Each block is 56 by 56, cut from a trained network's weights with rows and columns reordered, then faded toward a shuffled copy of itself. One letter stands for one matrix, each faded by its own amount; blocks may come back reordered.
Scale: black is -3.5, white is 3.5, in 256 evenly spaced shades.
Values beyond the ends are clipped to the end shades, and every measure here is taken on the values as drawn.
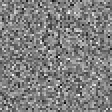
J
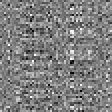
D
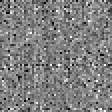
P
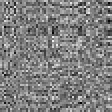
D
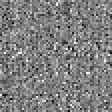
P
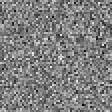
J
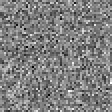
J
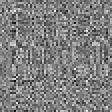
D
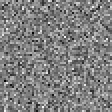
J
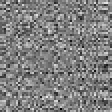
D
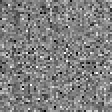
P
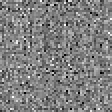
P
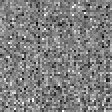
P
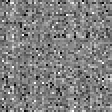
P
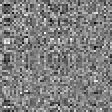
D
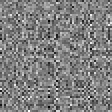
D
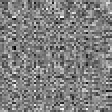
D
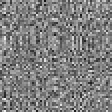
D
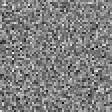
J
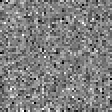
P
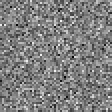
J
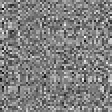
D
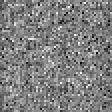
P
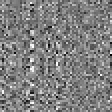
D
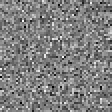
J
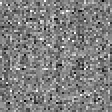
P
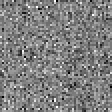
P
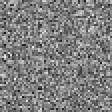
J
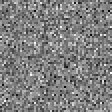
J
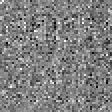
P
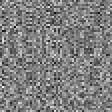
D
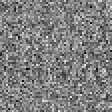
J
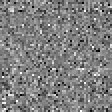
P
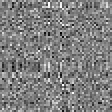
D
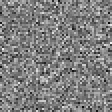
J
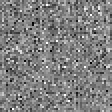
P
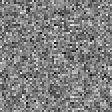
J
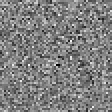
J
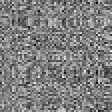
D
